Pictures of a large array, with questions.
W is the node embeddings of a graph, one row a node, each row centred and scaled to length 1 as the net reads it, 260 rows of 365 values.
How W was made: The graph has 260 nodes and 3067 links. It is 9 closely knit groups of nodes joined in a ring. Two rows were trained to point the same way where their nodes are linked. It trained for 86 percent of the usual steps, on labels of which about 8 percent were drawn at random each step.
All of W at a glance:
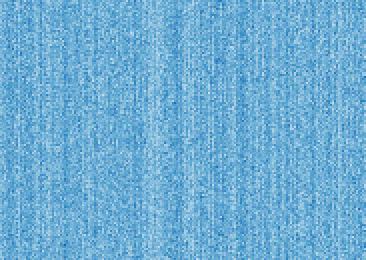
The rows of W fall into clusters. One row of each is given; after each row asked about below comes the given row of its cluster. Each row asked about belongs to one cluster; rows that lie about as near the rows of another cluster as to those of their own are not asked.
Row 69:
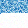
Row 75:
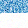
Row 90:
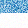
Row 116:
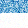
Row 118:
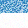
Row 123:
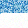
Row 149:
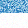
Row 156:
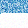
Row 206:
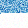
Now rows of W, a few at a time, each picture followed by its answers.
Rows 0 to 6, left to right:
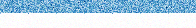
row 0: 75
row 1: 206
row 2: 116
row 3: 149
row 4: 206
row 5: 116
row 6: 90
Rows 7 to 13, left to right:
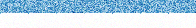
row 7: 156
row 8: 206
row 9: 116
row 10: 118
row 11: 123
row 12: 149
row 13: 156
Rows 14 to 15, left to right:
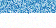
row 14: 90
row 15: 156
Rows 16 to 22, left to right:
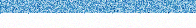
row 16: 123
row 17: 69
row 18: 90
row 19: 75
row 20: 123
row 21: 90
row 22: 149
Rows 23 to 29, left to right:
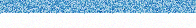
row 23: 156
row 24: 123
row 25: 149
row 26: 90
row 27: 123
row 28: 75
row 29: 116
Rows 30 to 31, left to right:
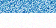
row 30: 118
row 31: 118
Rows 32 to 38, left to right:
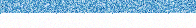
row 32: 156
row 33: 75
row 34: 69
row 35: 75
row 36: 69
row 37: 90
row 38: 123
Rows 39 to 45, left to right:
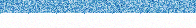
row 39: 123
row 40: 69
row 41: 69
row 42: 156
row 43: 69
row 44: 116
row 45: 90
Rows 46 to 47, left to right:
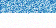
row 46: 123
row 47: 118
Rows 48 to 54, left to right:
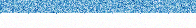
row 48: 123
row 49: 116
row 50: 69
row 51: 75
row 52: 123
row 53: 69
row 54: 156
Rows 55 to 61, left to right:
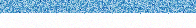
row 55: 75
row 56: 75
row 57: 123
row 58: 116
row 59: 75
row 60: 206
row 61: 69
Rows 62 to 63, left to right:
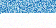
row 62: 206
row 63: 116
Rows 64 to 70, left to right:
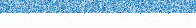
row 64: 149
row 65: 123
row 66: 149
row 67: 116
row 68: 118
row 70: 123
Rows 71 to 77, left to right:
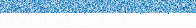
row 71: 90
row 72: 75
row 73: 75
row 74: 116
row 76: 69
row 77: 156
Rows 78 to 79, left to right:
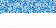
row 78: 156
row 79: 156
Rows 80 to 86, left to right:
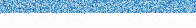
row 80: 69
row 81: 156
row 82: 90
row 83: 156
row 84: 118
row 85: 69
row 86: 118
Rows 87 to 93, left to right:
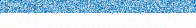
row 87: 156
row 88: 149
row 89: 118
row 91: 206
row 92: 206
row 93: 118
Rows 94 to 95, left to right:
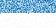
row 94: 90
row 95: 156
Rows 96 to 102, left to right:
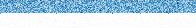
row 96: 156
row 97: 118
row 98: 69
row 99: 118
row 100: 156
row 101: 156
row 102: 69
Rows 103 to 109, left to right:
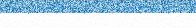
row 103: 75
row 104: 69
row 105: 149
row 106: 116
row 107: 156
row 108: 123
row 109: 123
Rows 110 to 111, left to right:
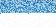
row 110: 69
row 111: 156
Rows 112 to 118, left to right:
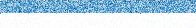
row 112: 156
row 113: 149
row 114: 90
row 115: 123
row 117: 206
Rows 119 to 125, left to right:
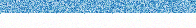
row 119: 206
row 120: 75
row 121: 116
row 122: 206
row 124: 116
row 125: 118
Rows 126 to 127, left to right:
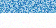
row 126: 116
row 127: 75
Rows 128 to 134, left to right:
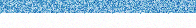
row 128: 149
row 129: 116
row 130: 123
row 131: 116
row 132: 123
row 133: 206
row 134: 206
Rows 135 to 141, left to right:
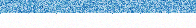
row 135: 156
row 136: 149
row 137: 206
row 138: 123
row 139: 69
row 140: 69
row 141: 123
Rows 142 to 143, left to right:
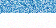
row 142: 69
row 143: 69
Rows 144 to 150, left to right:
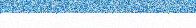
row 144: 123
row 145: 75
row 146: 69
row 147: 116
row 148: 75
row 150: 206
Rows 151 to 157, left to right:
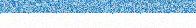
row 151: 116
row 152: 156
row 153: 90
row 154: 118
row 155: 156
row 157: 149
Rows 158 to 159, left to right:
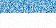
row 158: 116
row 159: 123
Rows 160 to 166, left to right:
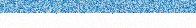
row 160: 116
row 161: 118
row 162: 156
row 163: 75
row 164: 149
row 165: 116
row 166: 90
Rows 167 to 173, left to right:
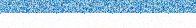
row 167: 206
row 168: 90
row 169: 156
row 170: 156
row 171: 69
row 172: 123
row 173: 69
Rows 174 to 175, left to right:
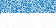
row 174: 90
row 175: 116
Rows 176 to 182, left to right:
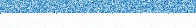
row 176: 206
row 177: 90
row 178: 206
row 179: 116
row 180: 116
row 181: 123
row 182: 206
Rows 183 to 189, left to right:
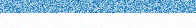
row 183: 75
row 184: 118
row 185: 123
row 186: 116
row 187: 123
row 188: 156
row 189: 90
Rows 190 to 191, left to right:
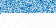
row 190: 206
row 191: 116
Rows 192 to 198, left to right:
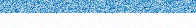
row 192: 118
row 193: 206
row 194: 75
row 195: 90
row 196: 123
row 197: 118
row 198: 118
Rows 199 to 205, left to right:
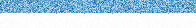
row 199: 75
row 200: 118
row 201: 90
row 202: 206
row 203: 90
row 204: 206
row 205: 69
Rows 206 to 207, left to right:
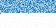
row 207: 156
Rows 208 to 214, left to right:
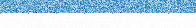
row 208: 118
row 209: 206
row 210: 123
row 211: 69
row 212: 69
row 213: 149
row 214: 206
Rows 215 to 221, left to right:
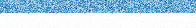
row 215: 149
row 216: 116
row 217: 118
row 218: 123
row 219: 75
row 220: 149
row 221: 118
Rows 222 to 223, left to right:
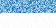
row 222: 75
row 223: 118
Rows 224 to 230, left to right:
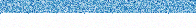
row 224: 156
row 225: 69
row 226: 75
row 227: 206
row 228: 75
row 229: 90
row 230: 69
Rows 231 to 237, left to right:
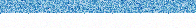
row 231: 69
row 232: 69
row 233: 75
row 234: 206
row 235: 206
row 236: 123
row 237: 156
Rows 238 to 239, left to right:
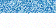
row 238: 118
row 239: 116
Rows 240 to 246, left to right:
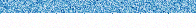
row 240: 149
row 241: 116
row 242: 206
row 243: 206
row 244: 206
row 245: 90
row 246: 156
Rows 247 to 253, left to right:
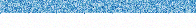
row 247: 156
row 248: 116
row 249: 90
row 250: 156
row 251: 123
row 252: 90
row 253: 118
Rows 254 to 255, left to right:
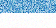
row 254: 75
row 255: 90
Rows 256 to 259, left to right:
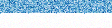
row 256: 116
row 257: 123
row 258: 75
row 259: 156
